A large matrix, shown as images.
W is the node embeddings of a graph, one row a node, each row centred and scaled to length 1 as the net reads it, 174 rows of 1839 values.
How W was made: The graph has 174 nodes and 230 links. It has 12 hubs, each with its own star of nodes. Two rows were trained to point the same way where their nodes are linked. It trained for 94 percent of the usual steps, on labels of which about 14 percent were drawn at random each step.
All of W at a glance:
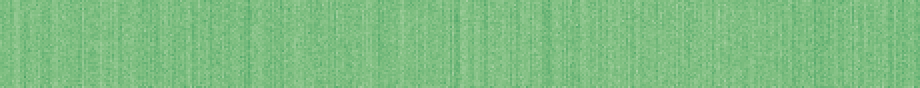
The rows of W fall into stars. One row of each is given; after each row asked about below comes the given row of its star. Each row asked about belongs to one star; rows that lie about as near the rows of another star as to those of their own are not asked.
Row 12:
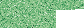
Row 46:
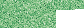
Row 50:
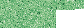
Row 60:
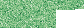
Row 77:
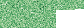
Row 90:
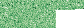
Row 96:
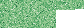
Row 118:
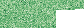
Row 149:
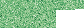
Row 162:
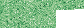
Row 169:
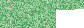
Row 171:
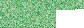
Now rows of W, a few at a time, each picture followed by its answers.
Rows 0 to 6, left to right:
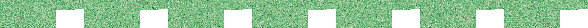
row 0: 149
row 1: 60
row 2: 169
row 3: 90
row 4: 77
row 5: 90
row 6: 46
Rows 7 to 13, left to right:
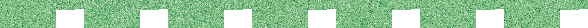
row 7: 149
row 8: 90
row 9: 162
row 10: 149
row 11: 162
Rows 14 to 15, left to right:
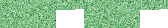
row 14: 169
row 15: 149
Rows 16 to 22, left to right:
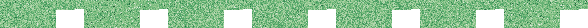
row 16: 162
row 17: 50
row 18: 90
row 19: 162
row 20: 77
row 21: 77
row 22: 90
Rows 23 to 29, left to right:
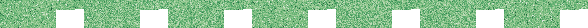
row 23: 12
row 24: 46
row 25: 77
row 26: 118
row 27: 60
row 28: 12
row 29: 77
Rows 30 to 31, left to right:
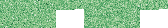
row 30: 46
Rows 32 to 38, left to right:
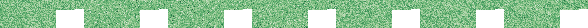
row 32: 46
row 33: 96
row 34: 169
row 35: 171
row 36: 171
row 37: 12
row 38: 60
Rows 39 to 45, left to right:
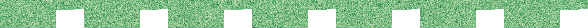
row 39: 50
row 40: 60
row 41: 90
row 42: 60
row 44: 46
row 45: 90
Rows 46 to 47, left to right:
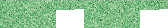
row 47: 118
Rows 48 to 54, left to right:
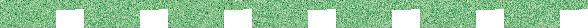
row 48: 50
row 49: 162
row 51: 46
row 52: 171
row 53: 162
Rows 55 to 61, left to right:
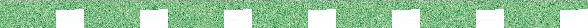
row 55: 118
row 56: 149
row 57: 50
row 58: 169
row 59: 171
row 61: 46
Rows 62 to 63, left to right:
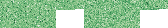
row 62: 77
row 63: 171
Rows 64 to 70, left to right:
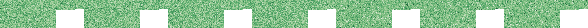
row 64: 118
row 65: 96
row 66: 46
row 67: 149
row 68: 90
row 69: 171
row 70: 118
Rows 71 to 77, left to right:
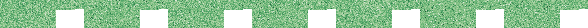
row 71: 171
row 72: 90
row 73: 96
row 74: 90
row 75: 12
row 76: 149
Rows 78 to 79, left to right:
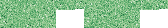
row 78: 171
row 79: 171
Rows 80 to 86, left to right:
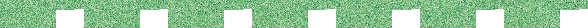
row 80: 96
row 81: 96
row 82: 171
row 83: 46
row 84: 171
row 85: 12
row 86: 149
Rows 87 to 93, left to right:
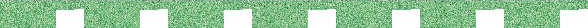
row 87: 162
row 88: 162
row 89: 60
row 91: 50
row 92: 46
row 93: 96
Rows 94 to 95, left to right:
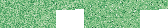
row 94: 149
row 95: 12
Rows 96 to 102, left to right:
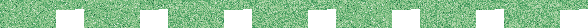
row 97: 96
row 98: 46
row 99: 60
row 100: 118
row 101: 162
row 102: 118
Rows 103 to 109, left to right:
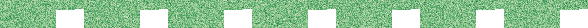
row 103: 90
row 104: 90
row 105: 46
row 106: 171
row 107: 46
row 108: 149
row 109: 169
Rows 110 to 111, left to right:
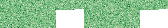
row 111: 46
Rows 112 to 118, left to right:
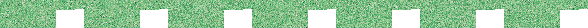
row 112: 90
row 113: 171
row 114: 118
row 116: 149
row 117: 96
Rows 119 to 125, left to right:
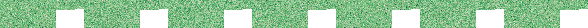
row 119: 169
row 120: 162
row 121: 96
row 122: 60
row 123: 60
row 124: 77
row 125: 118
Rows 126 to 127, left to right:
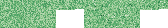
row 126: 90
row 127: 169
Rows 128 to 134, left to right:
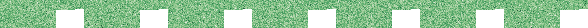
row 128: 118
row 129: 46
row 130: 169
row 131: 60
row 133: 169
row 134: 12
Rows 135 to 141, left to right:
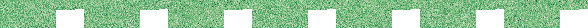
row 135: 118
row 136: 77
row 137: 90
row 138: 118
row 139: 118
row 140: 171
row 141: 90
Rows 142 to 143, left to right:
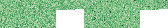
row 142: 77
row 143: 60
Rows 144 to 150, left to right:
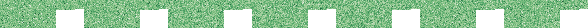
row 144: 169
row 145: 96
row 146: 77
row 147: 162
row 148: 169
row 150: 171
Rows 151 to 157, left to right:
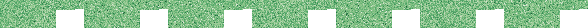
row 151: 171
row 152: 12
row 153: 96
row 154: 118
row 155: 60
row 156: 90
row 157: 46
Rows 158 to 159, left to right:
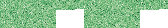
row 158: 162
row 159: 171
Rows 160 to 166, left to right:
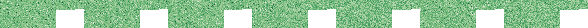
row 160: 12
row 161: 96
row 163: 50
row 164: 169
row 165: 96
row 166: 46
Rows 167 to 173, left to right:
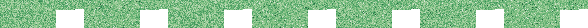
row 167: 77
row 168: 149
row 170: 118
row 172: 60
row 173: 96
